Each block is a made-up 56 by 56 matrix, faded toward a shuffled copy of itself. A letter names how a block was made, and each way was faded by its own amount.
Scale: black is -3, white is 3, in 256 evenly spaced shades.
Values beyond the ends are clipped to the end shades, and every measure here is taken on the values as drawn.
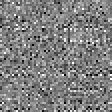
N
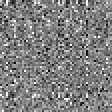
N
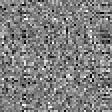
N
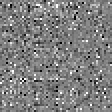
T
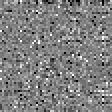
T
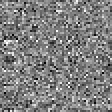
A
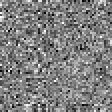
A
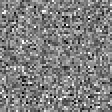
A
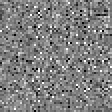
T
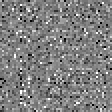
T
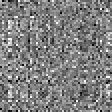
N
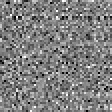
N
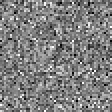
A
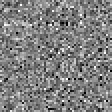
A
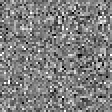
A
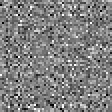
N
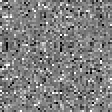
T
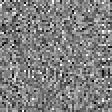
A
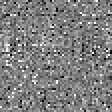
T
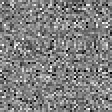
N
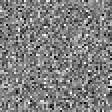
A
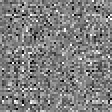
N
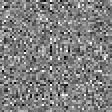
N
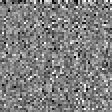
N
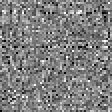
N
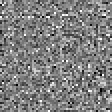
A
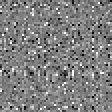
T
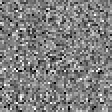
A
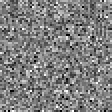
A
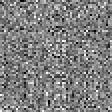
N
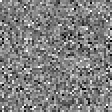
A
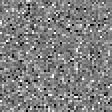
T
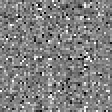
T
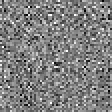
N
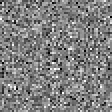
A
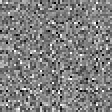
N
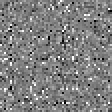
T
